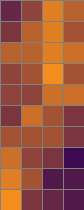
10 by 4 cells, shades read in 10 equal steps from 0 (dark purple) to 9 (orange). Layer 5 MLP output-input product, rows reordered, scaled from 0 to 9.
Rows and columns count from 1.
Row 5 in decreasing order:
7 7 4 4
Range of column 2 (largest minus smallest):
4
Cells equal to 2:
2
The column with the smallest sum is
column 4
